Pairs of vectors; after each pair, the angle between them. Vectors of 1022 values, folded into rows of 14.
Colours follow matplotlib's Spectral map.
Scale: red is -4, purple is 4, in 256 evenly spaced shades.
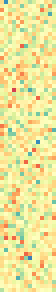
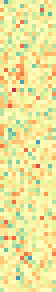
nearly parallel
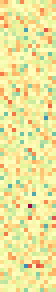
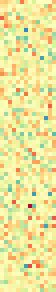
nearly parallel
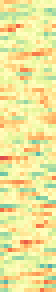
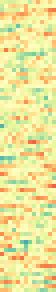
nearly opposite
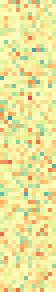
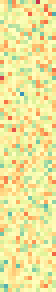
partly opposed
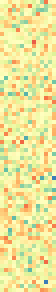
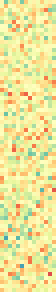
partly opposed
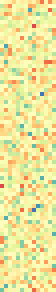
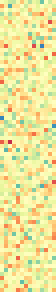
partly opposed
